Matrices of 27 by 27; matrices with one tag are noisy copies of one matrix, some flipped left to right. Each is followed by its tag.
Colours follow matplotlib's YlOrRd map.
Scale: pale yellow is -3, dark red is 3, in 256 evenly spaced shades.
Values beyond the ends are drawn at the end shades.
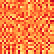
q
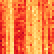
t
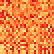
q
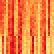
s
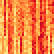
s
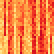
s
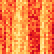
t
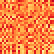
q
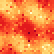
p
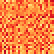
q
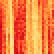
t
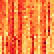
s
